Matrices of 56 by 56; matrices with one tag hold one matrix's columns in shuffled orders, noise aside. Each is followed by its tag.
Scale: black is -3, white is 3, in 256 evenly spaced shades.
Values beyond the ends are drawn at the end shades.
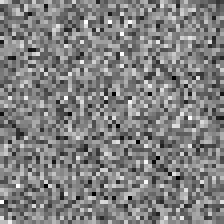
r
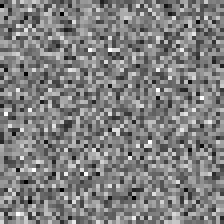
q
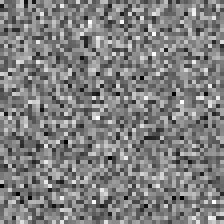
r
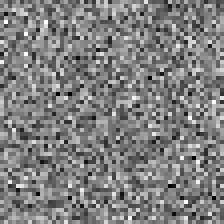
r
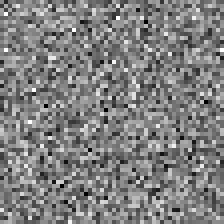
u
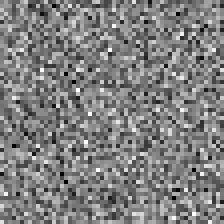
q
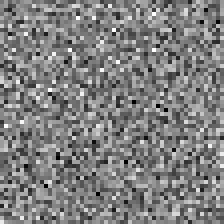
u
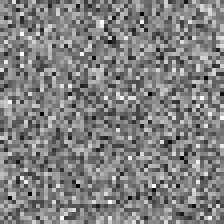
r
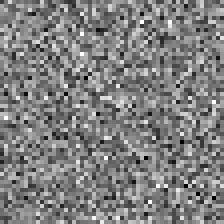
r
